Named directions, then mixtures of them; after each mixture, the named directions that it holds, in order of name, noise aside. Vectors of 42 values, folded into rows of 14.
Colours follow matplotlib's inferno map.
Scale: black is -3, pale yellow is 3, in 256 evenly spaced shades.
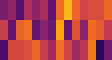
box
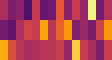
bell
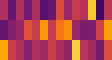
bell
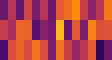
box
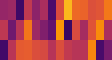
box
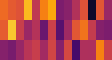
bell, box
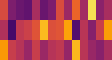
bell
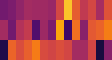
box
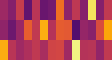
bell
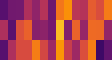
box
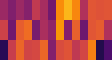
box
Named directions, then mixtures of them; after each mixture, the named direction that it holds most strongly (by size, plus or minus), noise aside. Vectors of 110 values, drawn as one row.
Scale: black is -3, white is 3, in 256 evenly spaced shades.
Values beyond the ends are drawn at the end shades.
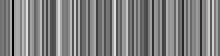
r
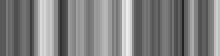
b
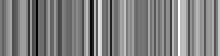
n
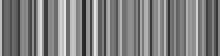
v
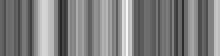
b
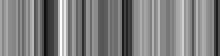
b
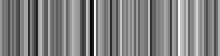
n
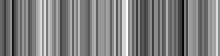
b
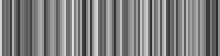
v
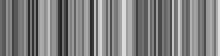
n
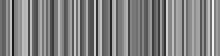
r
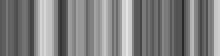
b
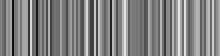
n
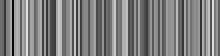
r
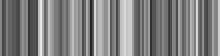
b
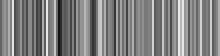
r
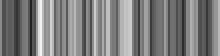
b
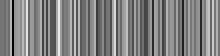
r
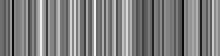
r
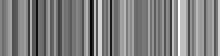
n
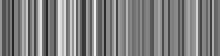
v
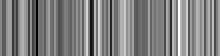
n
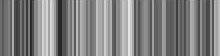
b
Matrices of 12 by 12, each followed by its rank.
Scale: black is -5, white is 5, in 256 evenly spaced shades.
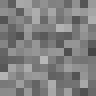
full rank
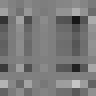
one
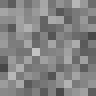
full rank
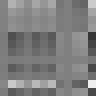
one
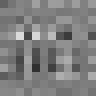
two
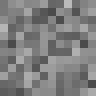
full rank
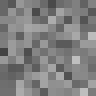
full rank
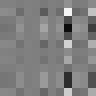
one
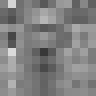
two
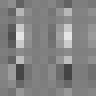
one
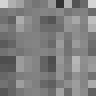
two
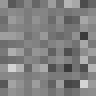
two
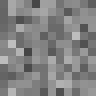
full rank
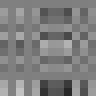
one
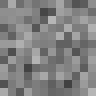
full rank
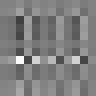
one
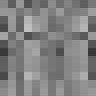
two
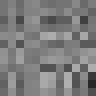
two
